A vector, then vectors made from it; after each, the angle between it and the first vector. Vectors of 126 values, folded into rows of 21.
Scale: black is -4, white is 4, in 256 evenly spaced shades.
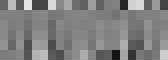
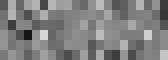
partly aligned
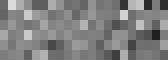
partly aligned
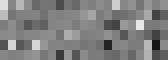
orthogonal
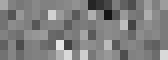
orthogonal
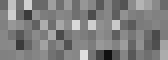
partly aligned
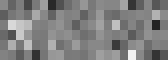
partly opposed
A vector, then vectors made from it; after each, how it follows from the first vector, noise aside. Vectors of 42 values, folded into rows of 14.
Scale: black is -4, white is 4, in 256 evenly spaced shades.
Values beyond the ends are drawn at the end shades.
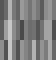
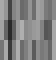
negated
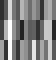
scaled up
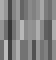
negated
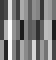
scaled up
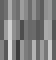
copied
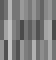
copied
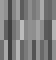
negated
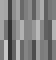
negated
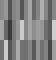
negated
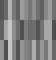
copied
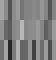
negated
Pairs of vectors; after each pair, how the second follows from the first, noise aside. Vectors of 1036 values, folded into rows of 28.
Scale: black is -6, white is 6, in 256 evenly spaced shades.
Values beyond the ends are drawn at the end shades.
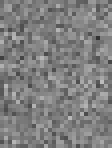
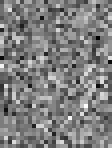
scaled up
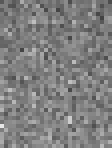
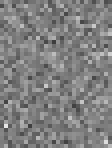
shuffled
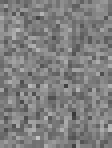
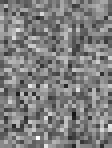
scaled up
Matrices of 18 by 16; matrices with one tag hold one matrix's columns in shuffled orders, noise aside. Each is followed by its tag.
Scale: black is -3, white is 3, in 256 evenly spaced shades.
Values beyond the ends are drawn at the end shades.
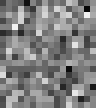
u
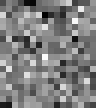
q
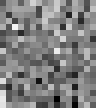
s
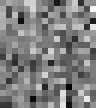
s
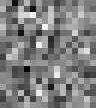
u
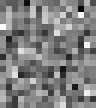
u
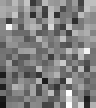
s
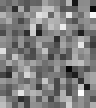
u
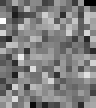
q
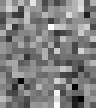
s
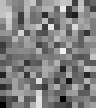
s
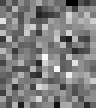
q
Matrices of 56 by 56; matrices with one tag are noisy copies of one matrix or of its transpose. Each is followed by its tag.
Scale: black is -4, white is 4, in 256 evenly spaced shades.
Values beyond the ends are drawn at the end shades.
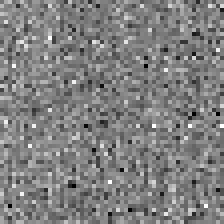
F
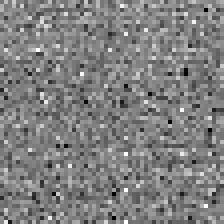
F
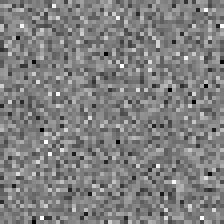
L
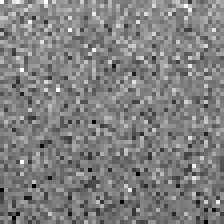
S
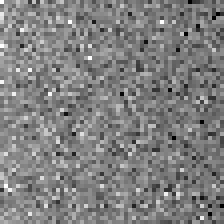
S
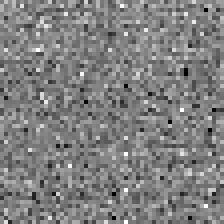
F
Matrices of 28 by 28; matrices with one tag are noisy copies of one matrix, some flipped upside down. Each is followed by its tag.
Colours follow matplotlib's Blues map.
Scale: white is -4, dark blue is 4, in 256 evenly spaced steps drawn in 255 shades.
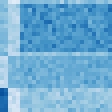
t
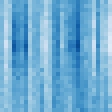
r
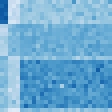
t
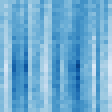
r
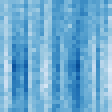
r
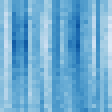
r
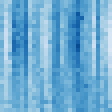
r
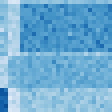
t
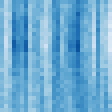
r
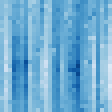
r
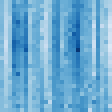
r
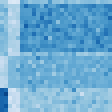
t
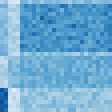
t
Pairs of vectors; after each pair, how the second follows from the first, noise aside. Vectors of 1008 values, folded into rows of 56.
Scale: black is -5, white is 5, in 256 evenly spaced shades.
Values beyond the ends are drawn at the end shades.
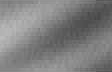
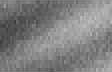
negated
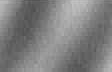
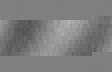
partly zeroed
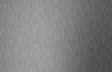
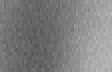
negated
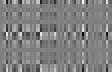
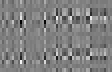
wrapped around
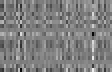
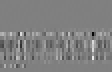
partly zeroed
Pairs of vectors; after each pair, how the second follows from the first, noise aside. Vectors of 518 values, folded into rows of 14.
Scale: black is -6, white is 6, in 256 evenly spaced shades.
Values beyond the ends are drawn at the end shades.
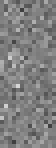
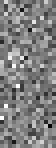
scaled up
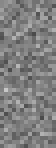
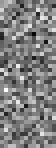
scaled up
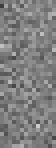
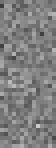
sign-scrambled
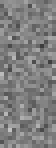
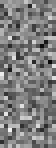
scaled up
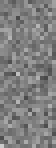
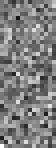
scaled up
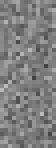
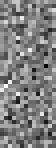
scaled up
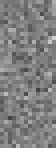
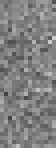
sign-scrambled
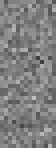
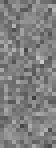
sign-scrambled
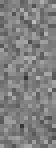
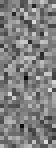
scaled up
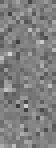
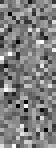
scaled up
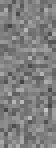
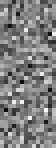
scaled up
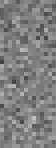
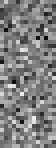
scaled up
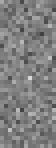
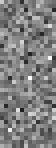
scaled up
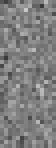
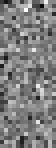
scaled up
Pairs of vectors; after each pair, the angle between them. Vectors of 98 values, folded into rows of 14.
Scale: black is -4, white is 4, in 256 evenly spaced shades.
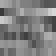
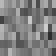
partly opposed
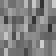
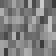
nearly opposite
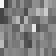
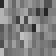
nearly opposite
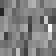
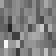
orthogonal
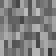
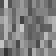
partly aligned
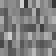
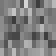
partly opposed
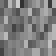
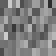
nearly parallel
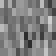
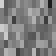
partly aligned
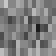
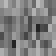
nearly parallel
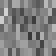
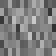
nearly opposite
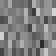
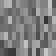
partly aligned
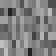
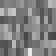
nearly opposite
